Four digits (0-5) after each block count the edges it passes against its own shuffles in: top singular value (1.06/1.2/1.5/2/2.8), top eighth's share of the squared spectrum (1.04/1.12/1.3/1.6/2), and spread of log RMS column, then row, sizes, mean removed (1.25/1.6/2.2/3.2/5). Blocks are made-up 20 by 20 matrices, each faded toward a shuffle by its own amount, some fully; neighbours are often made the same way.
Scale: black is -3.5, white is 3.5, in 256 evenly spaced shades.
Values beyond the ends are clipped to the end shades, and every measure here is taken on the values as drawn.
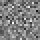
2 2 0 0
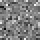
1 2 0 0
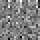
2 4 1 1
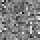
1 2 2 0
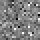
0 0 0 0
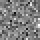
0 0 0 0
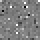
1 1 0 0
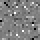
0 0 0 0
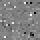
1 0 0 0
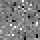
0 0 0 0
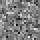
0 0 0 0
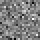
0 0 0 0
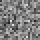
1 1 0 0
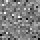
0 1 0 0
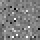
1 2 0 0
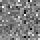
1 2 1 0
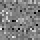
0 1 0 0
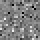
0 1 0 1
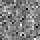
1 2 0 0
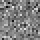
1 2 0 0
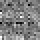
3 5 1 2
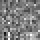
3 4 1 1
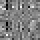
3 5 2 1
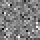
1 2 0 0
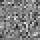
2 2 0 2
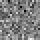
1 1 0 0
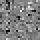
2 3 1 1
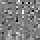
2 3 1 1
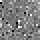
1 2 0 0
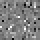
2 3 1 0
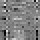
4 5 2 2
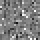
1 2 0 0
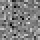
2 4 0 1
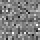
2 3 0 0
